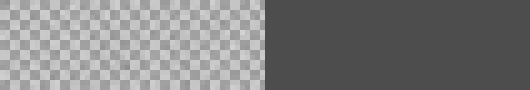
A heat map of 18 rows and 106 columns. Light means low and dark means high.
It is made of 1 by 2 panels. Panel 1,1: low, checkered. Panel 1,2: high, flat.
